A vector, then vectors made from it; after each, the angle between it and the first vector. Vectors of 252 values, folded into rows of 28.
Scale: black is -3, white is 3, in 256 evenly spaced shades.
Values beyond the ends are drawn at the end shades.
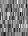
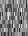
nearly parallel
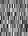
partly opposed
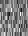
nearly opposite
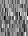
orthogonal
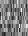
nearly parallel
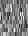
nearly opposite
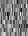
nearly opposite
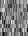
partly aligned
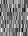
orthogonal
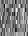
orthogonal
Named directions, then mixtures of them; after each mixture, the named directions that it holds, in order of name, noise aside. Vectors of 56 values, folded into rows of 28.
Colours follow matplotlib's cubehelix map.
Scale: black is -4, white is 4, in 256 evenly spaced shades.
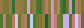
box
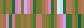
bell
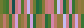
bell, box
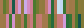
bell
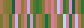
bell, box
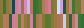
bell, box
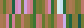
bell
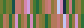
bell, box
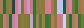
bell, box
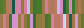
bell, box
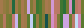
box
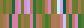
bell, box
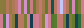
bell, box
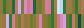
bell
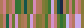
bell, box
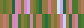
bell, box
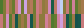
bell, box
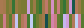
box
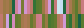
bell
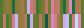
box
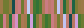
bell, box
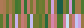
bell, box
